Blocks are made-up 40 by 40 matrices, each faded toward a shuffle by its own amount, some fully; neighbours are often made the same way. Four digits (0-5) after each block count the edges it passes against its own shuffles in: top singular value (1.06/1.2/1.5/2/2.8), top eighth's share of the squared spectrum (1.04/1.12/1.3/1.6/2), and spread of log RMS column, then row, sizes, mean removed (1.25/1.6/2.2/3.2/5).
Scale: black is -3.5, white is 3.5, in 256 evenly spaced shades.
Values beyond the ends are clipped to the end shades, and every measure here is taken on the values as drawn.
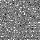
1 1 0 0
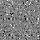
3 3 1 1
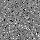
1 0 0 0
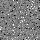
0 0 0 0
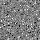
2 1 0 0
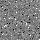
0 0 0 0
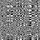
4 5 3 3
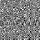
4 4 2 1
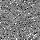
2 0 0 0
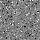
0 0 0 0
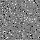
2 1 0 0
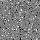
2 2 0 0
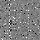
3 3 1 1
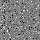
2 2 0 0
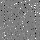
2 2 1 0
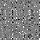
4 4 2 1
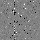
3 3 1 0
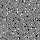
1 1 0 0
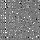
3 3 1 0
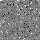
0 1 0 0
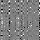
4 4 3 2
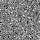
0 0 0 0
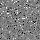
0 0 0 0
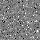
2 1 0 0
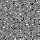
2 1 0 0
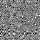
3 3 1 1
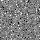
1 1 0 0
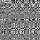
4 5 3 3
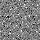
1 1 0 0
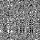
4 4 2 2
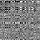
4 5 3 3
